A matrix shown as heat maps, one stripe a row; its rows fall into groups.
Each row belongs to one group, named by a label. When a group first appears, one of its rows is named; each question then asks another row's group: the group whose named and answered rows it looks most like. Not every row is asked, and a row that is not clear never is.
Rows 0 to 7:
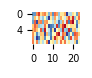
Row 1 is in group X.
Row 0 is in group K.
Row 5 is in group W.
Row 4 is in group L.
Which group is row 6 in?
W
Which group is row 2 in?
X
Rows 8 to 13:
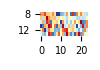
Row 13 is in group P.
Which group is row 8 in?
L
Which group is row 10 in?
X
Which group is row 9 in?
K
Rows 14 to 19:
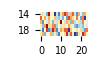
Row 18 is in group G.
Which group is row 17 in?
K
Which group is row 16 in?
P
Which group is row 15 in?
L
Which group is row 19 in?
W
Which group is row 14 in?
W
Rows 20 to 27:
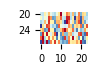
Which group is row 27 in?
X
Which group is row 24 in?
W
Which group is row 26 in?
L
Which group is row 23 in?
X
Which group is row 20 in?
P
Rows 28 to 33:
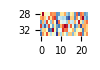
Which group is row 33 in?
X
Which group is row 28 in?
L
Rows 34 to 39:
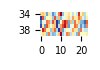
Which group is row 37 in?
G
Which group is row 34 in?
P
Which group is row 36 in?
G
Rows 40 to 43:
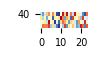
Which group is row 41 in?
P
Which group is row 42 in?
W
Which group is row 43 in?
L
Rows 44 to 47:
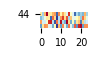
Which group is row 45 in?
G
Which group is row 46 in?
P
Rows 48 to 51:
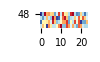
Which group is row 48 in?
K
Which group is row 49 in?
G
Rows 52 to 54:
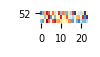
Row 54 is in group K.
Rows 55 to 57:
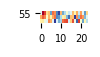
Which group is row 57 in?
W
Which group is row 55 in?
L
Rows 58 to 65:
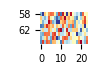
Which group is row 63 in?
K
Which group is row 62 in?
P
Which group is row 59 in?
W
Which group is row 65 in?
X
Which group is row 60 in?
W
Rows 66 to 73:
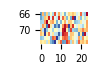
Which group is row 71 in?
W
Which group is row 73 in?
P
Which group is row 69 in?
W
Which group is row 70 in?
W
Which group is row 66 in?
X
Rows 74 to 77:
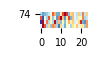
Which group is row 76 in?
X
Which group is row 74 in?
G
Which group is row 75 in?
P
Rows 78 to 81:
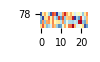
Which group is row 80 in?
X
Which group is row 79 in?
K
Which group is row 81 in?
L
